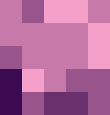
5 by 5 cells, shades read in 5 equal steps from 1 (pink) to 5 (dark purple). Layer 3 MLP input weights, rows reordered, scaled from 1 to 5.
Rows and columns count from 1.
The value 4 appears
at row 5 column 3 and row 5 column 4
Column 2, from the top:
3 2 2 1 3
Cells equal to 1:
5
